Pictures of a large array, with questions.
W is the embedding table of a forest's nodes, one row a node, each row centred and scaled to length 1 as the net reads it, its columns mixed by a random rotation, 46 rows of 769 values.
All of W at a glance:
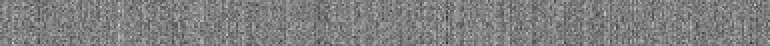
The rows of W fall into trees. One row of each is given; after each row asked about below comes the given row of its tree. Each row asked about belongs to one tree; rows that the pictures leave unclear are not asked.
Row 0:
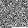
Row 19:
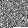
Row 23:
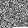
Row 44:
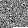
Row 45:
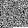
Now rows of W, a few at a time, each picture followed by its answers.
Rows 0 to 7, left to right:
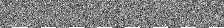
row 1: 19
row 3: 45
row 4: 44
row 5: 45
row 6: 19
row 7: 19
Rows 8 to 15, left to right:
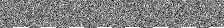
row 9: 0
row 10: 45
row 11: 44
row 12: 19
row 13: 45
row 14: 0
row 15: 45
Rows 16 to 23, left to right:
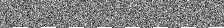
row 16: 19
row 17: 45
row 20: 45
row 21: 19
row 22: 44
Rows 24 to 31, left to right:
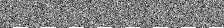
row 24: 44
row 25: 23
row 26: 44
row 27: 44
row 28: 19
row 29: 44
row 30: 45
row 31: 44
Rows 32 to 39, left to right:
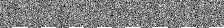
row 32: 23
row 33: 19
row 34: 44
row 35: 19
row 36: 45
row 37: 23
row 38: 19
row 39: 45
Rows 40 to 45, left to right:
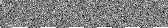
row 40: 0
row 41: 19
